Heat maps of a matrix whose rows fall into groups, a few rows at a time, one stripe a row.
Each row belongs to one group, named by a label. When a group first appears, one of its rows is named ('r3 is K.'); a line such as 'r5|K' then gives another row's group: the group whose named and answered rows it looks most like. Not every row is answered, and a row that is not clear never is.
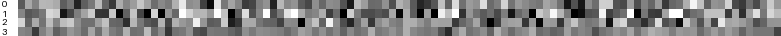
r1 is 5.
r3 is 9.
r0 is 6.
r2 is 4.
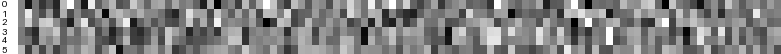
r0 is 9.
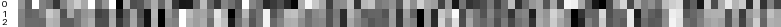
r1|5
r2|5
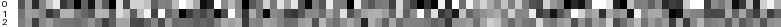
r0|6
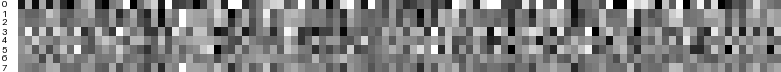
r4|4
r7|5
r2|5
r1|5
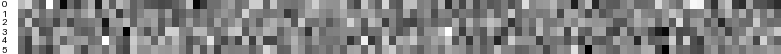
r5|9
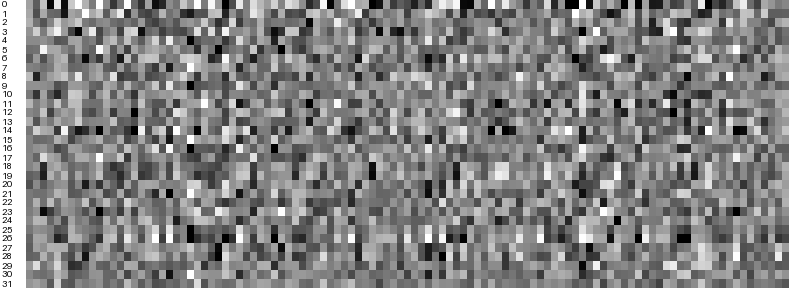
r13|4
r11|4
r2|4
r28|6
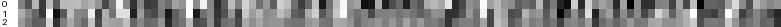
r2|9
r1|9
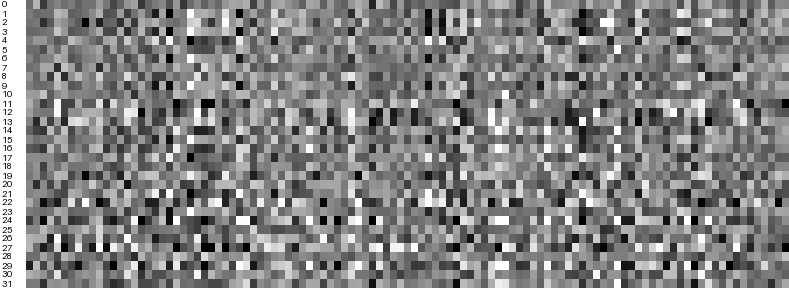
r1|5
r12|9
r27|9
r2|6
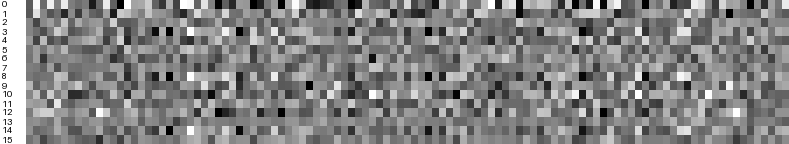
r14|5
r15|6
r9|4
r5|6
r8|5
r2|4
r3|5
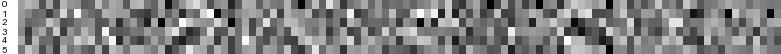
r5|4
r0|4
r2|5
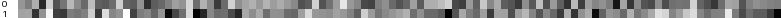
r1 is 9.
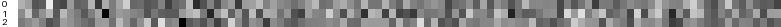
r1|4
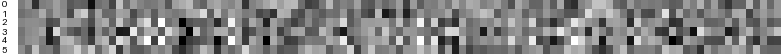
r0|6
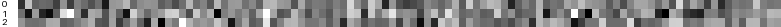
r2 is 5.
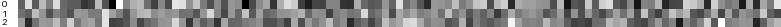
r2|4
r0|6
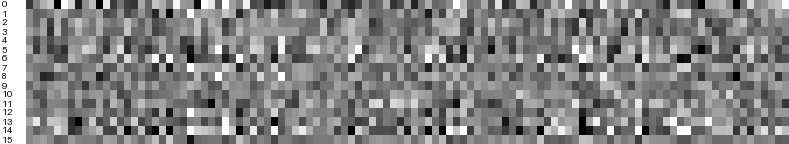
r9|6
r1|5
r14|5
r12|5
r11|9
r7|5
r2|9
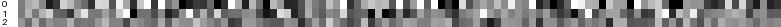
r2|4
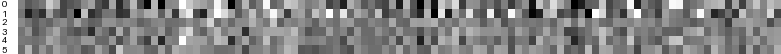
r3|6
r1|6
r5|6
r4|5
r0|5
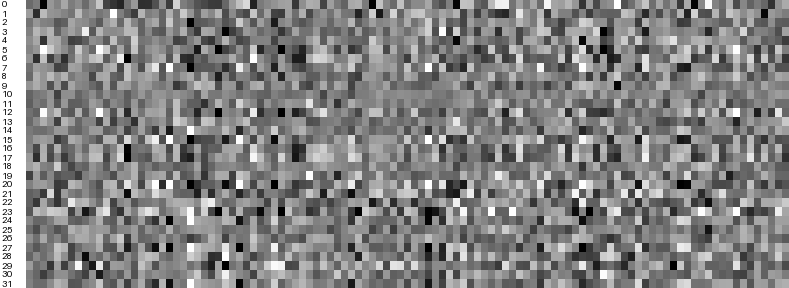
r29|9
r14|5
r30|6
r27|5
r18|9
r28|6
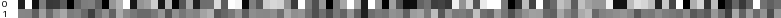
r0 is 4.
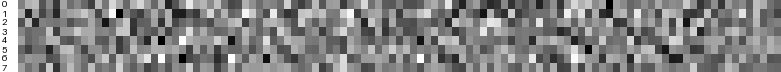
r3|9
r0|4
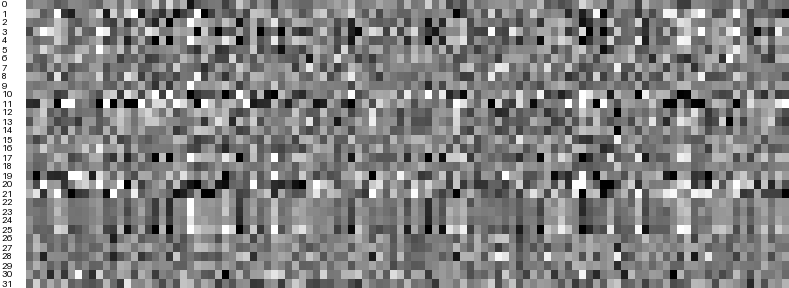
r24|5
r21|9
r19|9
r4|5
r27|4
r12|4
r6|4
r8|9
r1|9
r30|9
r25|5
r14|4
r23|5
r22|5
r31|6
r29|4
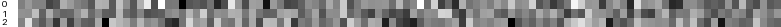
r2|4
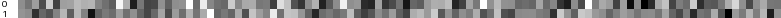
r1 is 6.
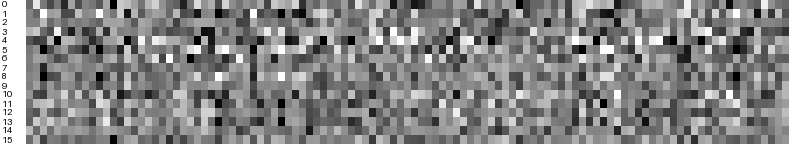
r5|6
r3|9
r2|4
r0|4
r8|6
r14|4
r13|6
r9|6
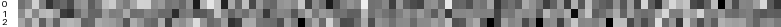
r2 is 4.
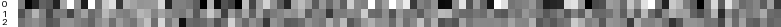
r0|9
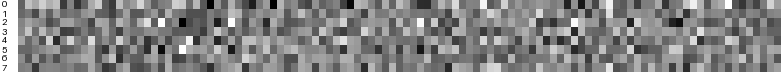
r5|5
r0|6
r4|9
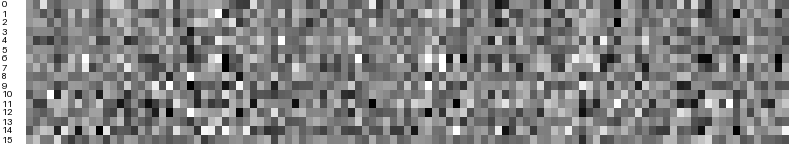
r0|4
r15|9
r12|5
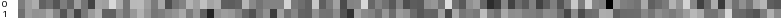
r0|4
